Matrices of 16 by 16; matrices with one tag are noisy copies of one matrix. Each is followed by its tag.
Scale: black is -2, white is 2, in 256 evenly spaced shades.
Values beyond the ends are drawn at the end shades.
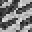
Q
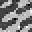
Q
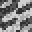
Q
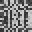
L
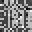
L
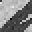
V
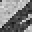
V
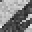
V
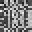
L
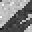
V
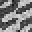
Q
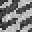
Q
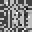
L
